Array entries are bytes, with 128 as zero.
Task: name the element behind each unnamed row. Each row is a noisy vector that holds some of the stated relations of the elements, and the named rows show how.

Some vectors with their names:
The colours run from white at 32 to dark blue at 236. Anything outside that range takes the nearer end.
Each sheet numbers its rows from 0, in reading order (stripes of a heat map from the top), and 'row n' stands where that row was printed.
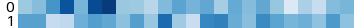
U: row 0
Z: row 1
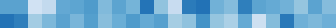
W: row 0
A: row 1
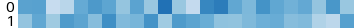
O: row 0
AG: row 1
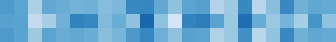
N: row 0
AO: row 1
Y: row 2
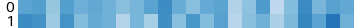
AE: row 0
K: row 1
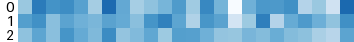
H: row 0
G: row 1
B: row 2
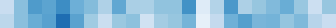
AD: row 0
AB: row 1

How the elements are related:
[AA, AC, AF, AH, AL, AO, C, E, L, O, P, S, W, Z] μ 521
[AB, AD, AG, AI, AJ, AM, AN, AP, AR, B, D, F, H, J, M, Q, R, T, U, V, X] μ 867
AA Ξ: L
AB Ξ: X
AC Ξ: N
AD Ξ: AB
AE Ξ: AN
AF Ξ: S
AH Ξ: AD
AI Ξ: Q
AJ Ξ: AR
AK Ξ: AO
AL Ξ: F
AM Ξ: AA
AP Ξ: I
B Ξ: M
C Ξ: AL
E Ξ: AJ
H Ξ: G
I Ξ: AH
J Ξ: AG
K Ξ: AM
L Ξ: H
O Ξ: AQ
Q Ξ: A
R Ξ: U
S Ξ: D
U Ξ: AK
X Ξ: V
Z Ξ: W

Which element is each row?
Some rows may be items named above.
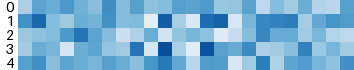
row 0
AP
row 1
L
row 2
X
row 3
AH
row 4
G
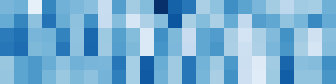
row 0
AJ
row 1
AM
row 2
Q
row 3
Q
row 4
I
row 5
I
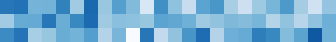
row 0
Q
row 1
R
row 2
AA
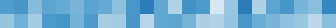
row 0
G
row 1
V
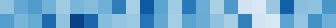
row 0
I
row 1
AK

